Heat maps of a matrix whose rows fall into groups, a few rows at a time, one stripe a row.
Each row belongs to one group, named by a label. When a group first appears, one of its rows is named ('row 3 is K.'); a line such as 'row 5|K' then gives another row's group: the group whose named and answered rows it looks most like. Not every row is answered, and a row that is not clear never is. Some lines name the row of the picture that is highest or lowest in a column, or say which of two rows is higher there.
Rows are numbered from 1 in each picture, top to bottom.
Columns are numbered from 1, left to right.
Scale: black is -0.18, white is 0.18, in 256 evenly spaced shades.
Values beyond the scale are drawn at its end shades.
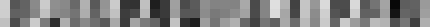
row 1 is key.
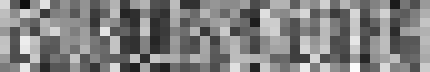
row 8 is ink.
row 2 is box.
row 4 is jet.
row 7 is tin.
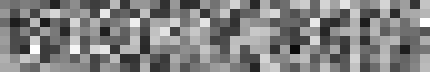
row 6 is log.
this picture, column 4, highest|6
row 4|tin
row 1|ink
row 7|box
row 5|tin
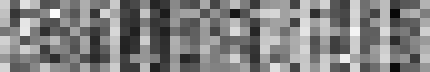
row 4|ink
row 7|ink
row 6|box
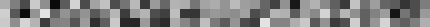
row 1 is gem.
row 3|box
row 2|key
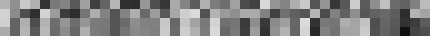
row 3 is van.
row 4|van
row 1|box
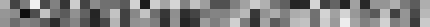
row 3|ink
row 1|tin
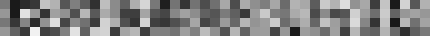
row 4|log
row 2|box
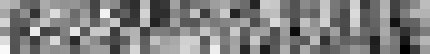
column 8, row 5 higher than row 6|No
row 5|van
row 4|log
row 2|jet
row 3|key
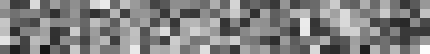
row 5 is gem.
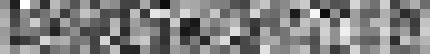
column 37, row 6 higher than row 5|Yes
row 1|box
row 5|jet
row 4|ink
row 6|box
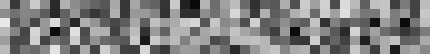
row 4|gem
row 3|van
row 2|ink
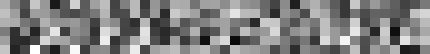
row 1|gem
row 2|gem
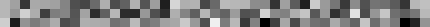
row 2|box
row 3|van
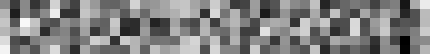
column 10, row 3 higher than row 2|No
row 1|van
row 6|van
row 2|van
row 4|box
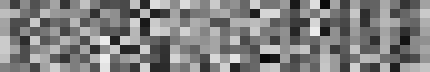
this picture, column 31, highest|6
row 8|jet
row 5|log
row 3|tin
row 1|van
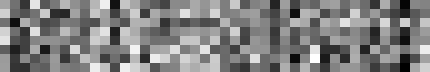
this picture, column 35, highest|3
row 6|tin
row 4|log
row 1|log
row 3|ink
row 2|gem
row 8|log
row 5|log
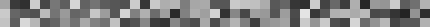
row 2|log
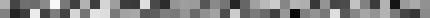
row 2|log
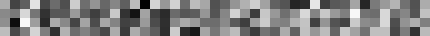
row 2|ink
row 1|tin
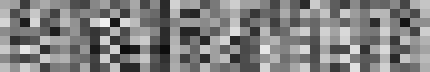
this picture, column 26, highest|1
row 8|box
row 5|jet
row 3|log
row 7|jet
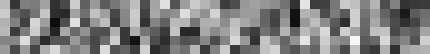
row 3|gem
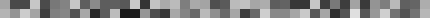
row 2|box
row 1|tin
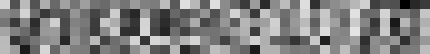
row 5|tin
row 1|van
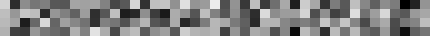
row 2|box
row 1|van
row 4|log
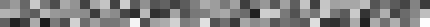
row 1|log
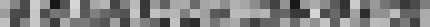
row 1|gem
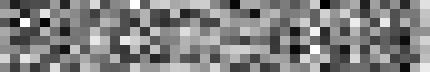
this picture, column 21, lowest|3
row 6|gem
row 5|log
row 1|tin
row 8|van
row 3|ink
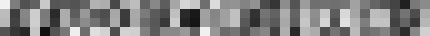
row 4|log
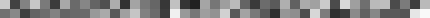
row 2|gem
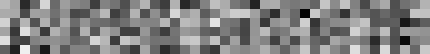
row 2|gem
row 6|ink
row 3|van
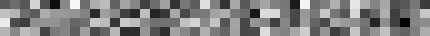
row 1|log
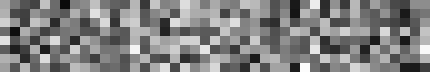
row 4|ink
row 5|van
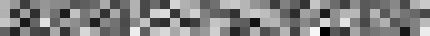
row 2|tin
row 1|gem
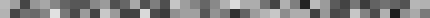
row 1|gem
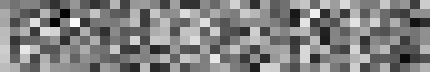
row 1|ink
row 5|tin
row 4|van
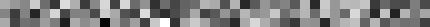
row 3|tin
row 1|log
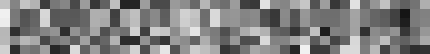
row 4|tin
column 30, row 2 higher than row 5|No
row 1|box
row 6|tin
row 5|box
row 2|gem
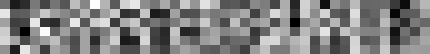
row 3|log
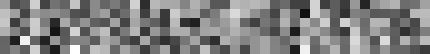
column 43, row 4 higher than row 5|No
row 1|tin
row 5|ink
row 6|log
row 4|gem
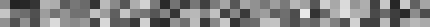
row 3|jet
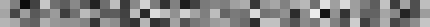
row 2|van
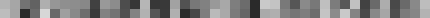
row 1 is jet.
